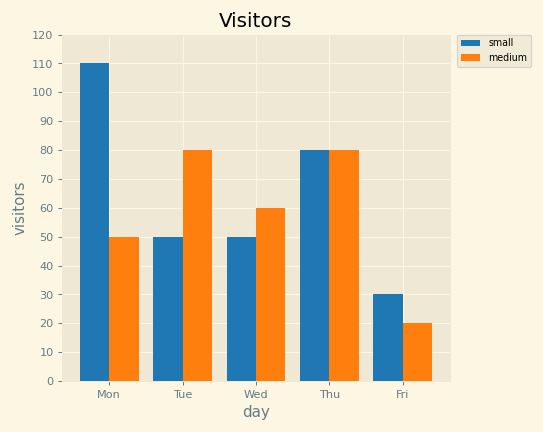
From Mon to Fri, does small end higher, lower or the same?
lower
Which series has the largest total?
small
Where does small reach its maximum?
Mon
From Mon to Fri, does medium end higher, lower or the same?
lower
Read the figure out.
Title: Visitors
x-axis: day, ticks Mon Tue Wed Thu Fri
y-axis: visitors, ticks 0 10 20 30 40 50 60 70 80 90 100 110 120
Legend: small, medium
Values:
small: 110 50 50 80 30
medium: 50 80 60 80 20
